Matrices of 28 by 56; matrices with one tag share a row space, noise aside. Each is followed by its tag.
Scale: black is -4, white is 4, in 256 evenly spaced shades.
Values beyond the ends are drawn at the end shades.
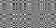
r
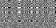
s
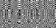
s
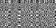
s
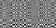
r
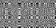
s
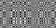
r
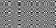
s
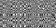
r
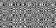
r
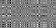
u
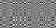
r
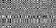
u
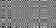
u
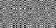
r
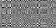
u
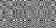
r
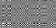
u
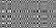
u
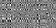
u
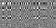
u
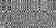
u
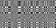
s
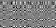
r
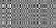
u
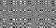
r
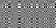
s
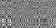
u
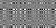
r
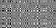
u
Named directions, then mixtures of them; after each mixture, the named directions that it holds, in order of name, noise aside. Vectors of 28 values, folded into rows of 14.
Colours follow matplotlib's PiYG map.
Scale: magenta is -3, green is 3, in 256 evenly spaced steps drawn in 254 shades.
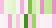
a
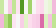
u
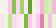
a, u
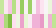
u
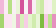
u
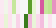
a, u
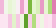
a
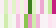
a, u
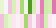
a, u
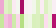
a, u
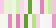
a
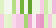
a, u
